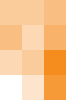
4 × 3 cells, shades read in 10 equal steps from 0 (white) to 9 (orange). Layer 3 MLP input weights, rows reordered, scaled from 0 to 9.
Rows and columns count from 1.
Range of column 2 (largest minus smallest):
2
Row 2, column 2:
3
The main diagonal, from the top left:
4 3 9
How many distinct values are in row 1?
2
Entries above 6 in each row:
0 0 1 1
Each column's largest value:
5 4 9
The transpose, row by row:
4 5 3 0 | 4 3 4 2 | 5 6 9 8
